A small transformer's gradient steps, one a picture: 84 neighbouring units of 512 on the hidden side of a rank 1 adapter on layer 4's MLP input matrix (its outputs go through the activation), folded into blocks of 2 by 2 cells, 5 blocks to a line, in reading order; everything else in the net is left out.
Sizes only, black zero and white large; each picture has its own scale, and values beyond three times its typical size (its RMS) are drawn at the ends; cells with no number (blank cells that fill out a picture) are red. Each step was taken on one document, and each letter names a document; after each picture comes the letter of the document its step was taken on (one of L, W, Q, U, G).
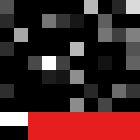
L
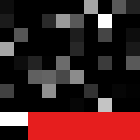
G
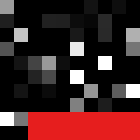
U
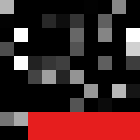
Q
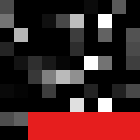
G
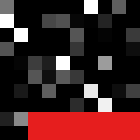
U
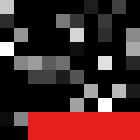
Q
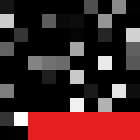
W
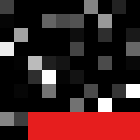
G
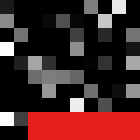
G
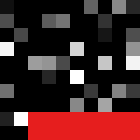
W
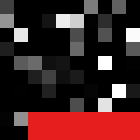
Q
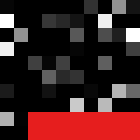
L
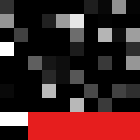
L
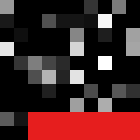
Q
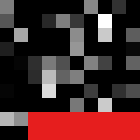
G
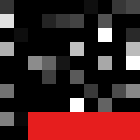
W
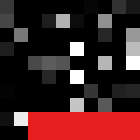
W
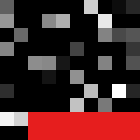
W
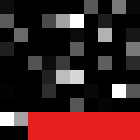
L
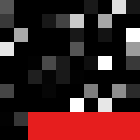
L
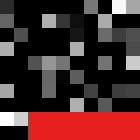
L
